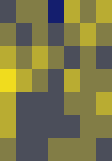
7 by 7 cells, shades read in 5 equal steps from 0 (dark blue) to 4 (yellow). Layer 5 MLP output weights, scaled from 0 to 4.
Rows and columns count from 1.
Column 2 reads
2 1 2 3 1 1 1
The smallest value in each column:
1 1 1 0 1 2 1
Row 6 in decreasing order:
3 2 2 1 1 1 1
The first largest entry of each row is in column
5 6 1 1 1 1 1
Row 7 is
2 1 1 2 2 2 1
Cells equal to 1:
16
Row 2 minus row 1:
1 -1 0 1 -1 1 -1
